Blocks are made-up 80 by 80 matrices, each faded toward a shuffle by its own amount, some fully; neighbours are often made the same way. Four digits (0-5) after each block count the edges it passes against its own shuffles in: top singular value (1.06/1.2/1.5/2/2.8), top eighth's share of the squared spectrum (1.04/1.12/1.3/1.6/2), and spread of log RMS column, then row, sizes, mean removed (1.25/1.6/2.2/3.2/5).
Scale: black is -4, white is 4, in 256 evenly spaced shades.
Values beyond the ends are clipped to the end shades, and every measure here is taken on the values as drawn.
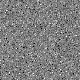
3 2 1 0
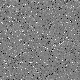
0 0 0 0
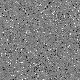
2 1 0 0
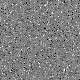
0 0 0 0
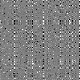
5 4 3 3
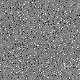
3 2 0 0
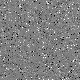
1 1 0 0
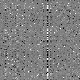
4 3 2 1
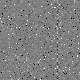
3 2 0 0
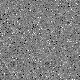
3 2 0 0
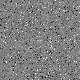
2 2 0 0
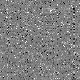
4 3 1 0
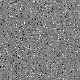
3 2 1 0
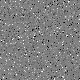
0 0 0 0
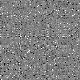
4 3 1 1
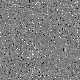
2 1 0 0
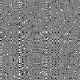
5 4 2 2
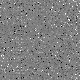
2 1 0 0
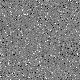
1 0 0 0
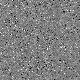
0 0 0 0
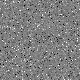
0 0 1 0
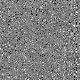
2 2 2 0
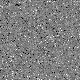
0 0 0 0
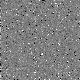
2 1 1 0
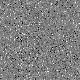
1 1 1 0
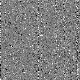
2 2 3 0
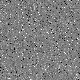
0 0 0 0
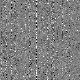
3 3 3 0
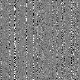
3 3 4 0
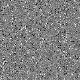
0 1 2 0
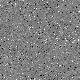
0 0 0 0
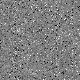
0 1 1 0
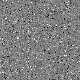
1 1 1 0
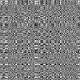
5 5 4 4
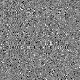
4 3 1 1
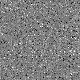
2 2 0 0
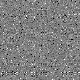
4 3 1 1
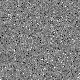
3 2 0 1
